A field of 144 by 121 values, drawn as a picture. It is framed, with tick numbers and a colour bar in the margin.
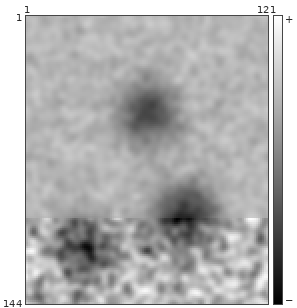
Dips: three. Odd rows or columns: none. Histogram: skewed, a long tail of low values. Seam: horizontal, 70% of the way down, the top part calmer.
